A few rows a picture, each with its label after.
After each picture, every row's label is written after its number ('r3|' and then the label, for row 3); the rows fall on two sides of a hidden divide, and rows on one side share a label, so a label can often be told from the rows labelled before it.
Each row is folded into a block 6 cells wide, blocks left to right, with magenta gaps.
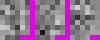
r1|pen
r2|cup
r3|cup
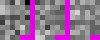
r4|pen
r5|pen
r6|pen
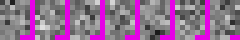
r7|pen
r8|pen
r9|pen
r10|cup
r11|pen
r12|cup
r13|pen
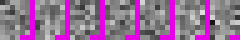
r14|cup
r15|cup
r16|pen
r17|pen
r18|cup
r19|pen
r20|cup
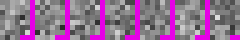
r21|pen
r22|cup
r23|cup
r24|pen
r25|pen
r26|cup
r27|pen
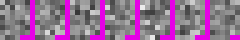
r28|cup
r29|pen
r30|cup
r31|cup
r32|cup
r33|cup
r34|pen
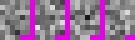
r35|pen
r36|cup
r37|cup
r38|pen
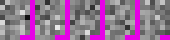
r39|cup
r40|pen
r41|cup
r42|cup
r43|pen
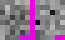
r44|pen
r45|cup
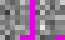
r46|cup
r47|pen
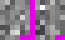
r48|cup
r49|cup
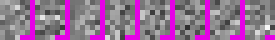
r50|cup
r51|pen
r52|cup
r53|pen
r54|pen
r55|pen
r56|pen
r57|pen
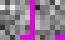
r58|cup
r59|pen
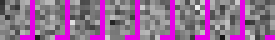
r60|pen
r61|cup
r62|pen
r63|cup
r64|cup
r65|pen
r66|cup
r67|cup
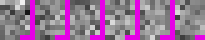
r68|cup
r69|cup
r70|pen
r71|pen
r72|cup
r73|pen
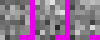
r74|pen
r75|cup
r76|pen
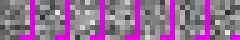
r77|pen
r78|pen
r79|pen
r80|cup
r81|cup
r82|pen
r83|cup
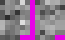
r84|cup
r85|cup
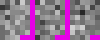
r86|pen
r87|cup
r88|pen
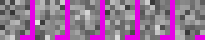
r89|pen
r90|cup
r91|pen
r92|pen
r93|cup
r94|pen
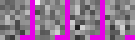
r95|pen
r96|cup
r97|pen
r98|cup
